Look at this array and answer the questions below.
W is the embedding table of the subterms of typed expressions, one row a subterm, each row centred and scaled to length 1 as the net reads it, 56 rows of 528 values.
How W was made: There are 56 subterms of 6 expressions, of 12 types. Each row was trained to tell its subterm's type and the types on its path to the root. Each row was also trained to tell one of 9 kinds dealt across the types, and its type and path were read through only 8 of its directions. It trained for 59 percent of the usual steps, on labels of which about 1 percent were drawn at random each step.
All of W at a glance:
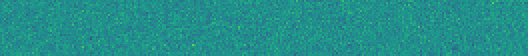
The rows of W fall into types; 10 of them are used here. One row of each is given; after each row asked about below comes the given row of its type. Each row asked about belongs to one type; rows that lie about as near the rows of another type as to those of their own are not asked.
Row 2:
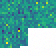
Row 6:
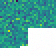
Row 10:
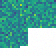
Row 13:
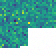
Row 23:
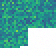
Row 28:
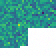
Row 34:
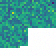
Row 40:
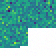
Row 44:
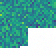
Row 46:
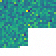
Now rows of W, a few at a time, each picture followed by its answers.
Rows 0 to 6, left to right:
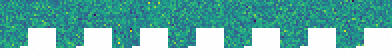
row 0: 34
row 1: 13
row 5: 44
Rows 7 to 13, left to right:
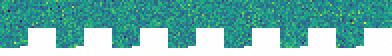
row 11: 40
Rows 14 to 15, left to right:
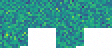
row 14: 28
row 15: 34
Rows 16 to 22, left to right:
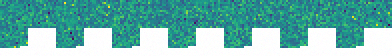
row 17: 40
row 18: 46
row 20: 40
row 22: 34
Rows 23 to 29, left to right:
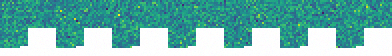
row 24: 13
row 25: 10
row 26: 13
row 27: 10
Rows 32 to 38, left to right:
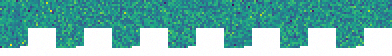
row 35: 28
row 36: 10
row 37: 46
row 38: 28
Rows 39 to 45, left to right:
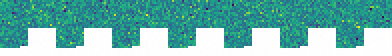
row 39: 10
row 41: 6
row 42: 13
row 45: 44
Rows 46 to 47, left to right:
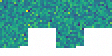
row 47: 44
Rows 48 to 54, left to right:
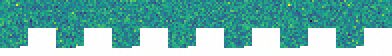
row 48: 46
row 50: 44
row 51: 28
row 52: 6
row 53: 10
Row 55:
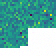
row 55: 6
